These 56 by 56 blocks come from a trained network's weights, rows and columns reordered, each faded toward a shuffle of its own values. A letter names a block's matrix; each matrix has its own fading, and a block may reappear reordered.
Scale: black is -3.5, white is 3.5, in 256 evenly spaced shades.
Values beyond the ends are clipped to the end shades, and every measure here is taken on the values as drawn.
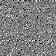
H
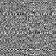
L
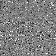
H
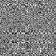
L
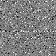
H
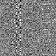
L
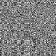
L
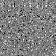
H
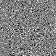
H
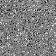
H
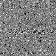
H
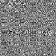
L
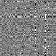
L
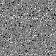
H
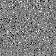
H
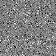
H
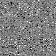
H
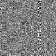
L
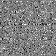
H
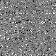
H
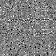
H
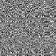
L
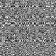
L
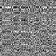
L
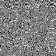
H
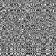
L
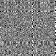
L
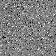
H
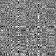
L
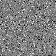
H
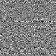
L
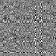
L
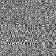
L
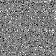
H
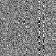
L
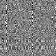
L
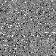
H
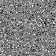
H
